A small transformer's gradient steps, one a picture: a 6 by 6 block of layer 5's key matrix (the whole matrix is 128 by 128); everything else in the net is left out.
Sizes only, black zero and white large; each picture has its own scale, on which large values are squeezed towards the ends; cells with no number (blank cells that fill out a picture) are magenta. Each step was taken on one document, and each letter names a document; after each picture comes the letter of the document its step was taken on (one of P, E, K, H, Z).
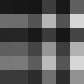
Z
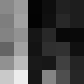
Z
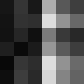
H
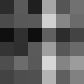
H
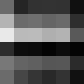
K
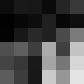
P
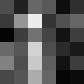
Z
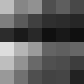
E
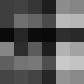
Z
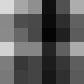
E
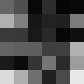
P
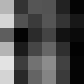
H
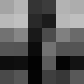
K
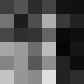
P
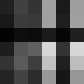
E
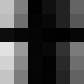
E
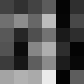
P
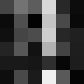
K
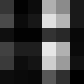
K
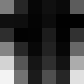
P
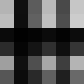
H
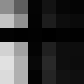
Z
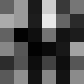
K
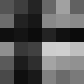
E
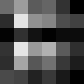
E
